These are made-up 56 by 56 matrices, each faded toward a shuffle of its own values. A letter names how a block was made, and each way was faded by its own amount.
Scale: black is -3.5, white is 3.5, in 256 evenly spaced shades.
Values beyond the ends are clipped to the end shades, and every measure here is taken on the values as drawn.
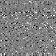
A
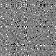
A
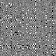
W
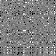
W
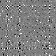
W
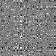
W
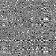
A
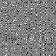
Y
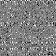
A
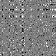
W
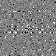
A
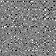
A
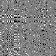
Y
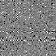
A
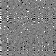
W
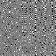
Y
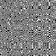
Y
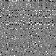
A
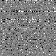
A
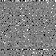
A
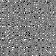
A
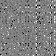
W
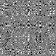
W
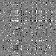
W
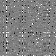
W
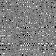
A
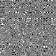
A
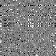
Y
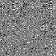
A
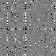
W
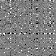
W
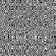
Y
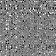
A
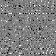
A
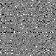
A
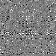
A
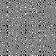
W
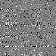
A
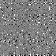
A
